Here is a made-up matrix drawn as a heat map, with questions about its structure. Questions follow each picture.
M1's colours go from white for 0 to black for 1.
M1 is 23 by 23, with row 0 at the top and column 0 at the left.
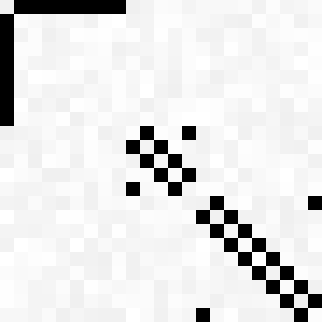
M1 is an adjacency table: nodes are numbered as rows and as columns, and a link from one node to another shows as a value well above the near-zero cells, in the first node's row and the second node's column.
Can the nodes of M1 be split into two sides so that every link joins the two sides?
no
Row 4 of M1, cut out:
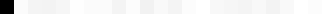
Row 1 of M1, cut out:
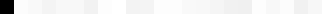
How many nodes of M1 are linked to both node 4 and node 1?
1
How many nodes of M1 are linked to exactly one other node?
8
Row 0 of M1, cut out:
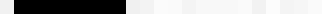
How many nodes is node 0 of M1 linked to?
8
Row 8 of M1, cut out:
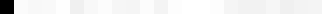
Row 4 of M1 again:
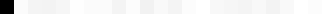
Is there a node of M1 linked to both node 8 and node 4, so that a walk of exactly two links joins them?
yes
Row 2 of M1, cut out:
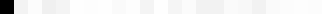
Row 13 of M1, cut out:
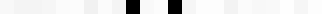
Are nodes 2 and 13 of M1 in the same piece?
no
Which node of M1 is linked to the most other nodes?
node 0
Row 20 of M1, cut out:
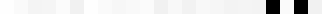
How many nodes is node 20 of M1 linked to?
2
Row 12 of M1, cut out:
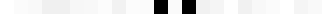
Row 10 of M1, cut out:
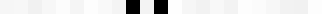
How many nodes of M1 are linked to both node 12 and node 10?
1
